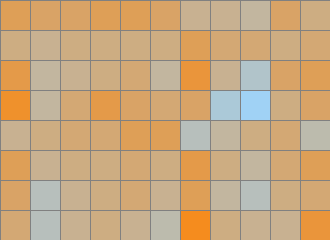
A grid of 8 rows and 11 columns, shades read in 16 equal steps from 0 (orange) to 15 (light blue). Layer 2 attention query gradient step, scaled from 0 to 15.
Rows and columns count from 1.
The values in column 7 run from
0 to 11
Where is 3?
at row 3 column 1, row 4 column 4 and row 6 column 7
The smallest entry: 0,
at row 8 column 7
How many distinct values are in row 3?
9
